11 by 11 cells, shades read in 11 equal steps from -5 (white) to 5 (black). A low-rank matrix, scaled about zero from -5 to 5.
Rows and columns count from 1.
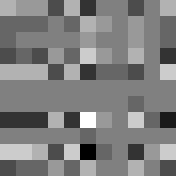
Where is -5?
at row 8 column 6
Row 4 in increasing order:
-3 -2 -1 -1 0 0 1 1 2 2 3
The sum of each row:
-1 1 0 2 -2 0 1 6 1 -4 2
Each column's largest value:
3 3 3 2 3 5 1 1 3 1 4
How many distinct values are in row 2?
4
